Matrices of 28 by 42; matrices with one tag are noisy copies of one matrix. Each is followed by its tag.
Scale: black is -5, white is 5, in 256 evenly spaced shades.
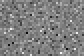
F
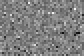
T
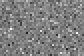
F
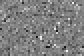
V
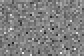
F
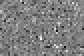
V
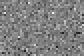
T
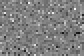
T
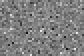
F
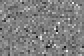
V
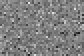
T
